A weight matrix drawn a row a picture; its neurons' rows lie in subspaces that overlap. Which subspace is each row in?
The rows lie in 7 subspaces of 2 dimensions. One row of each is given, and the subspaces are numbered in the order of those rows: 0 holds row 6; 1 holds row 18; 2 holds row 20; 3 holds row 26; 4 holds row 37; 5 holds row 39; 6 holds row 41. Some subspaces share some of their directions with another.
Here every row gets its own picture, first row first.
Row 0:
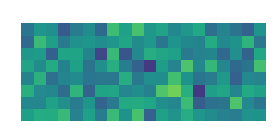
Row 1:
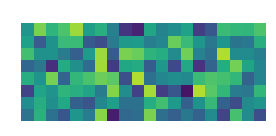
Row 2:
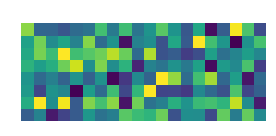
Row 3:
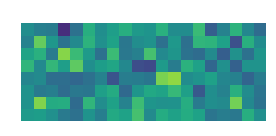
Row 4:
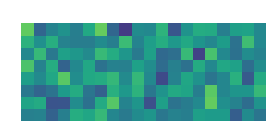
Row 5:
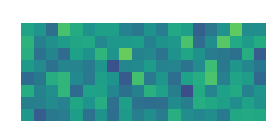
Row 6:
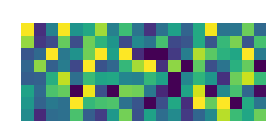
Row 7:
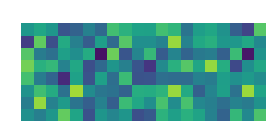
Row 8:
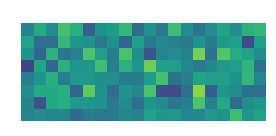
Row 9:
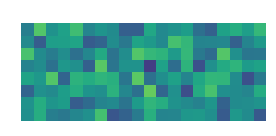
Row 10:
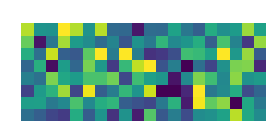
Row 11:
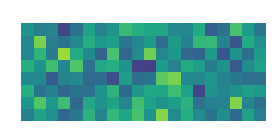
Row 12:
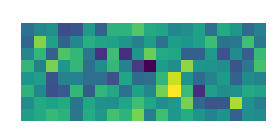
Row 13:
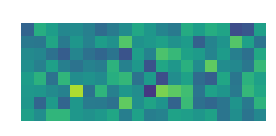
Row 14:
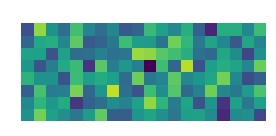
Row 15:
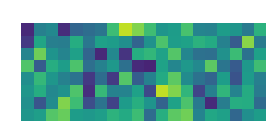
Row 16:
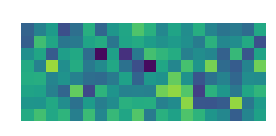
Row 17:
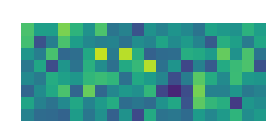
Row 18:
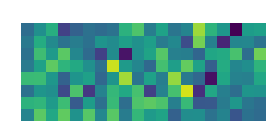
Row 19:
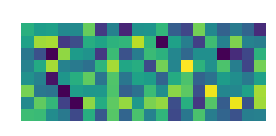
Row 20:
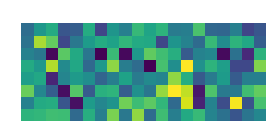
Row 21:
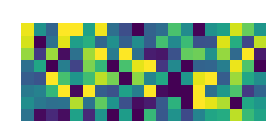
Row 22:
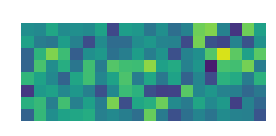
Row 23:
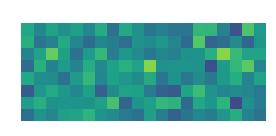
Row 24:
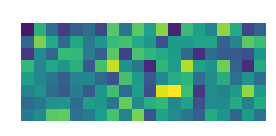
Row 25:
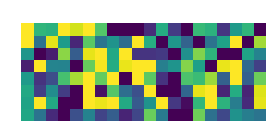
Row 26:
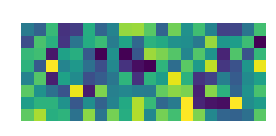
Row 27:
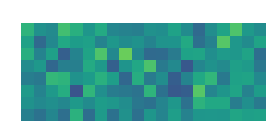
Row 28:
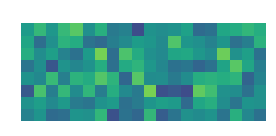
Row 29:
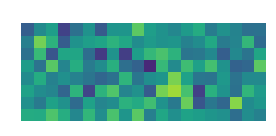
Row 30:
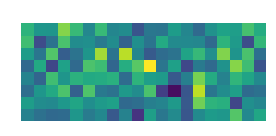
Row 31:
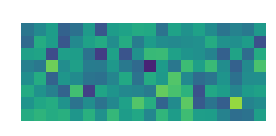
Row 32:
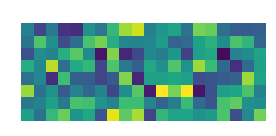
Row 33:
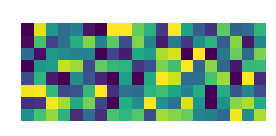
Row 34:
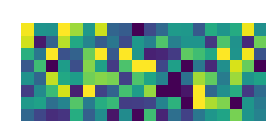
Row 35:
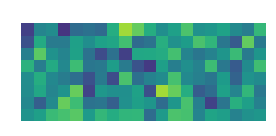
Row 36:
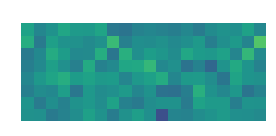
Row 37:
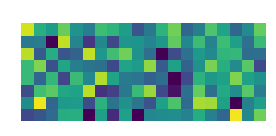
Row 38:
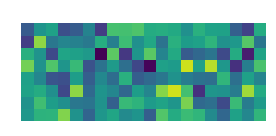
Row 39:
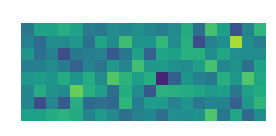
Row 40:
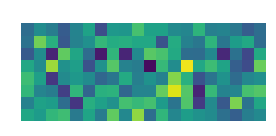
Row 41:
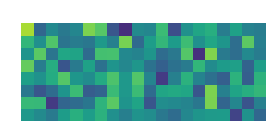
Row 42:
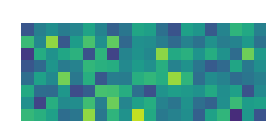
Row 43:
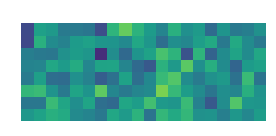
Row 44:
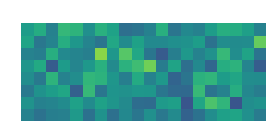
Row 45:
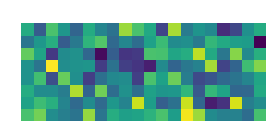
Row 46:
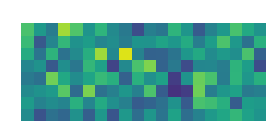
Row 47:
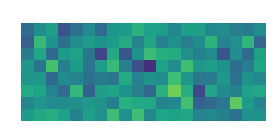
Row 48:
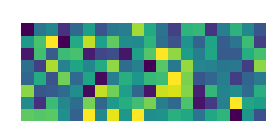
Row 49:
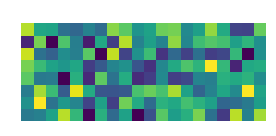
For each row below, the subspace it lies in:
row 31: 3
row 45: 3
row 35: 2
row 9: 0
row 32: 0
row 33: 6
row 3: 5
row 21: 1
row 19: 2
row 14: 0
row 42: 4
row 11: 5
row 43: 6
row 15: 2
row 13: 5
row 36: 4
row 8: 6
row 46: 1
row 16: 3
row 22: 1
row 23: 1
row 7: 4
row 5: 1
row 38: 4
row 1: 0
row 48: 4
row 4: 6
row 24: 3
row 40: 2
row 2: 5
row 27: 1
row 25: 2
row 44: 3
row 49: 4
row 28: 0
